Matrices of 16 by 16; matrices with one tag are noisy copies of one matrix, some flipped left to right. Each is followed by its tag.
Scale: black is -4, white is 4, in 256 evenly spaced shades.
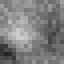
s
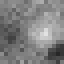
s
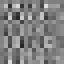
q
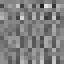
q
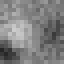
s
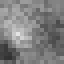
s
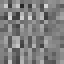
q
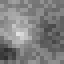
s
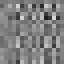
q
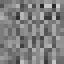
q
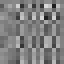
q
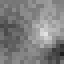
s
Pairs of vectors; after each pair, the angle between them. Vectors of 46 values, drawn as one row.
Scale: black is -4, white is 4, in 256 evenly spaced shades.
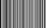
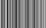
partly opposed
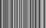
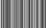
partly opposed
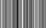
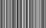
partly aligned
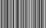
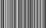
partly opposed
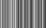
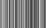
orthogonal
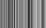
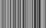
partly opposed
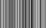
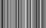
nearly opposite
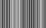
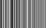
partly opposed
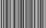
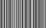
orthogonal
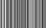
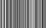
nearly parallel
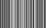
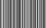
orthogonal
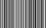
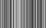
partly aligned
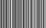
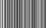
partly opposed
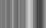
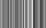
partly aligned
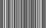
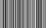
nearly opposite
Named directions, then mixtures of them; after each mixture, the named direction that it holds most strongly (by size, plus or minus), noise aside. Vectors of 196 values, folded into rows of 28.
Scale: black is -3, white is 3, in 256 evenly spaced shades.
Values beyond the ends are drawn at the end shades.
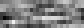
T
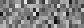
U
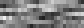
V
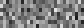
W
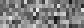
U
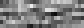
V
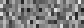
W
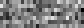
W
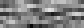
V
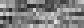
V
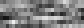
T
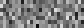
W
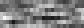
T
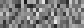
U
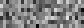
W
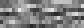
V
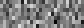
W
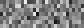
U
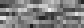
V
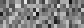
U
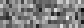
W
